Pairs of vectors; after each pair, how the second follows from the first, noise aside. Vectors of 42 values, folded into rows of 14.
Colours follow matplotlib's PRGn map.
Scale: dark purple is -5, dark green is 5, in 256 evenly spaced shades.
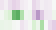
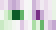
scaled up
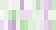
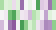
scaled up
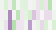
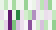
scaled up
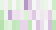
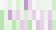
copied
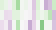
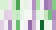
scaled up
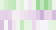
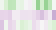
copied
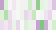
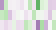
copied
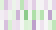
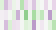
copied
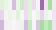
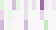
partly zeroed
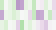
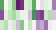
scaled up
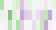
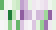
scaled up
